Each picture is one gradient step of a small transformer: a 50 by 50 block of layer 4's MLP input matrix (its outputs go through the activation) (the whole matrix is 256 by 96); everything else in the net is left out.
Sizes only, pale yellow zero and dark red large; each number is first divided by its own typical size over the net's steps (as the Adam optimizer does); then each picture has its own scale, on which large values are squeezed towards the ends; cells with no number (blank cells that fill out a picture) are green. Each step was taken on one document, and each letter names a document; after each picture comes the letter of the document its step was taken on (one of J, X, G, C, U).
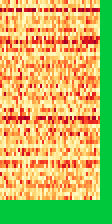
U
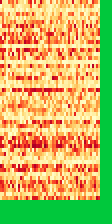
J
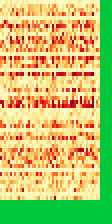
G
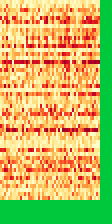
U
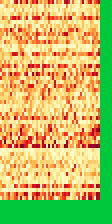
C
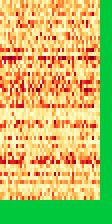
G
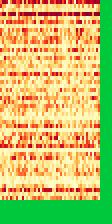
J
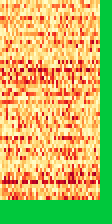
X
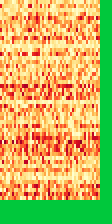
X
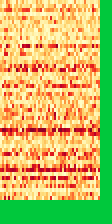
U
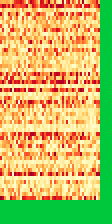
J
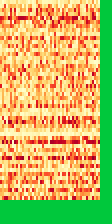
X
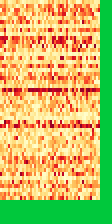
G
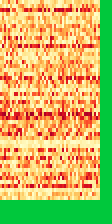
U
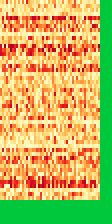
X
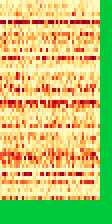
G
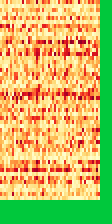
C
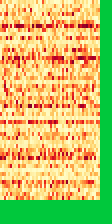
G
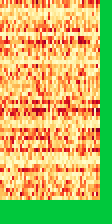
C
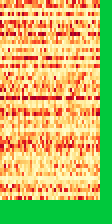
J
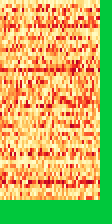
X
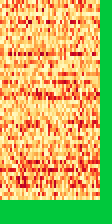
X
